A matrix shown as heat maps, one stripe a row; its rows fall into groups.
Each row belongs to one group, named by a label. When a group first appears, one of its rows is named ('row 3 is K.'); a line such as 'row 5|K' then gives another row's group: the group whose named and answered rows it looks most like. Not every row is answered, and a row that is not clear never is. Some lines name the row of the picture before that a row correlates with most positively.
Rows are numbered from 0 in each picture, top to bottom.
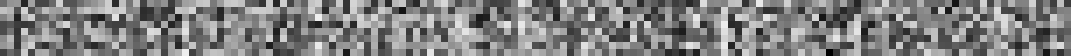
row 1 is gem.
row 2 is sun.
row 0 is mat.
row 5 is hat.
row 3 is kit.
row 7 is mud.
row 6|sun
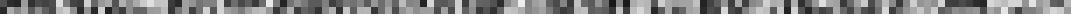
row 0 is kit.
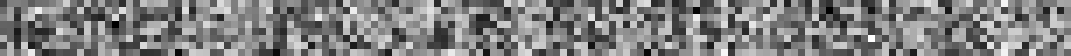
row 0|kit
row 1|hat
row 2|sun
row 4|kit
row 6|kit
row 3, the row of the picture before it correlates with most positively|1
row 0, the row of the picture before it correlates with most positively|1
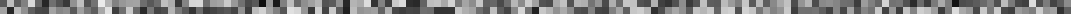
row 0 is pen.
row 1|gem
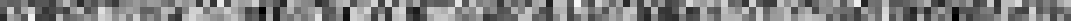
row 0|kit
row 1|pen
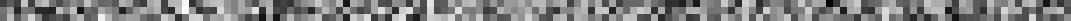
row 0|mud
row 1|kit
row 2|pen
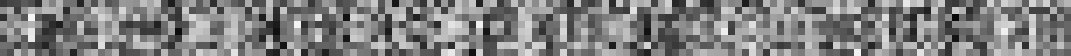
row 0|kit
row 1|hat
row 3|sun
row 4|sun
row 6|kit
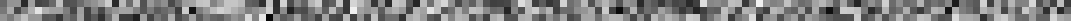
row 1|hat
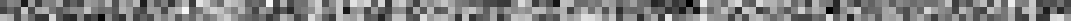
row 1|mud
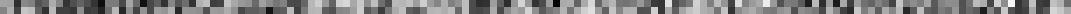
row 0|sun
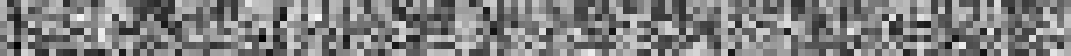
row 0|gem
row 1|gem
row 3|hat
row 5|pen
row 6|gem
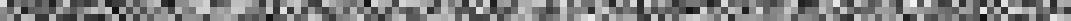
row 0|kit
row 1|mat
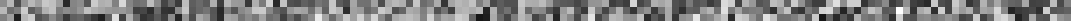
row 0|hat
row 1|gem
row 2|sun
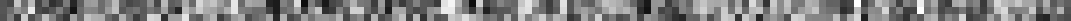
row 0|mat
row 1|mat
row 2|mud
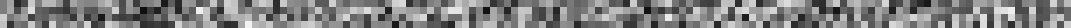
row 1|sun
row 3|gem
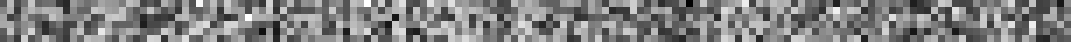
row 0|pen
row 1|hat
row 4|pen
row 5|mud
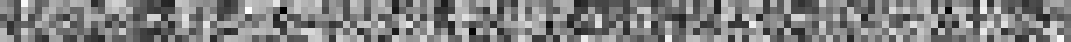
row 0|gem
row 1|gem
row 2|mud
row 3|kit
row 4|gem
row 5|sun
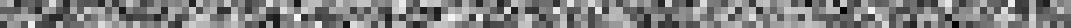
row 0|pen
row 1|mud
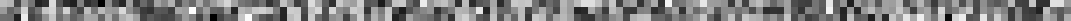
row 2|gem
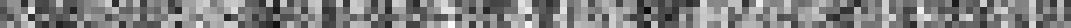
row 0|mat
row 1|mat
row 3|pen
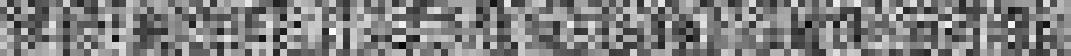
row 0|kit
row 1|pen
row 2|gem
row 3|pen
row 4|gem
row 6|gem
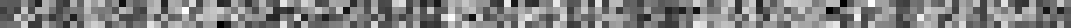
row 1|mud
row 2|mat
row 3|mud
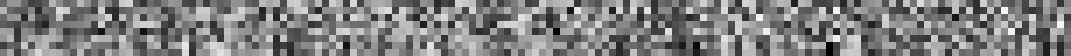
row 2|mat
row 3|kit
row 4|sun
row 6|mud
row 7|hat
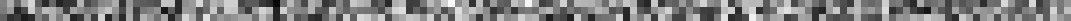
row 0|pen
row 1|hat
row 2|kit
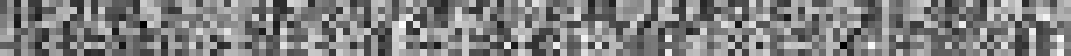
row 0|kit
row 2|kit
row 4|pen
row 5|sun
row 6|mud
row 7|sun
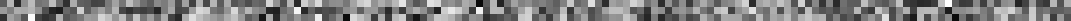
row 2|mat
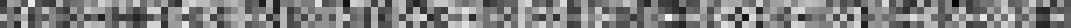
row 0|mat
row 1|mud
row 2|sun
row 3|mud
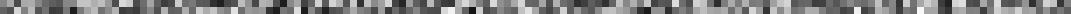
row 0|gem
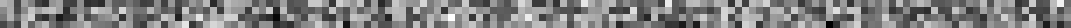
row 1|hat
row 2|pen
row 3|mud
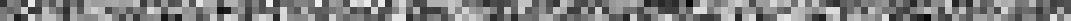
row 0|mat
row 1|mud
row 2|hat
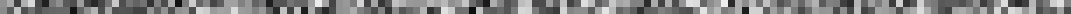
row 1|mat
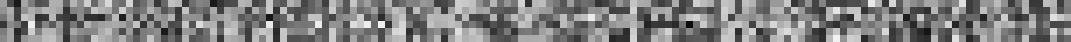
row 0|gem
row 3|mat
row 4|hat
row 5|hat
